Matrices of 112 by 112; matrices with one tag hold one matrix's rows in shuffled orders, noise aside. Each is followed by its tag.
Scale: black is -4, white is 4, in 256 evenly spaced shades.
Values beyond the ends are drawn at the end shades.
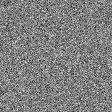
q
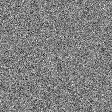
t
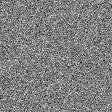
q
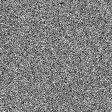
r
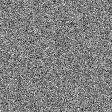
t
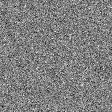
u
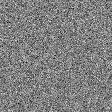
t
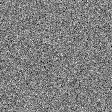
q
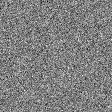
q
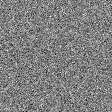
t
